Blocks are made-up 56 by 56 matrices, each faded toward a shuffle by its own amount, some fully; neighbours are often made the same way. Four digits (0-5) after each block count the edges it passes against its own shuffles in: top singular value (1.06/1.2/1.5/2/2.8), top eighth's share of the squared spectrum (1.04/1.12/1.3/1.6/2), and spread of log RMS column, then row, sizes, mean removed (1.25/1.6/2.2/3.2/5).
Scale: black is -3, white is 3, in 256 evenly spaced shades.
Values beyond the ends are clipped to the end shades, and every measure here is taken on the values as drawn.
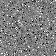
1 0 0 0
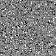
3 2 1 1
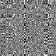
4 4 3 2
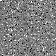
2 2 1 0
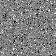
2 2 1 0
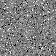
0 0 0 0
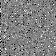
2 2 1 0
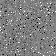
1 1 0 0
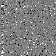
3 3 1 1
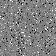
1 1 0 0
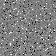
1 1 0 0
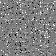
2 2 1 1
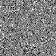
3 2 1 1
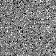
2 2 1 0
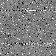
2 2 0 1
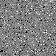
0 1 0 1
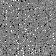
2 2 1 0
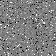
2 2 0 0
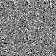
3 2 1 1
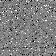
2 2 0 1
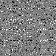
3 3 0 2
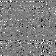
2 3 2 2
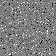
0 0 0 0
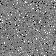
0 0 0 0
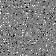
2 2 0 0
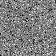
1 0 0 0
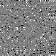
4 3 1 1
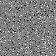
3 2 0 0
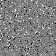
2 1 0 0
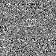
1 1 0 2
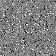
0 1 0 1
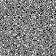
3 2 0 1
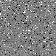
2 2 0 1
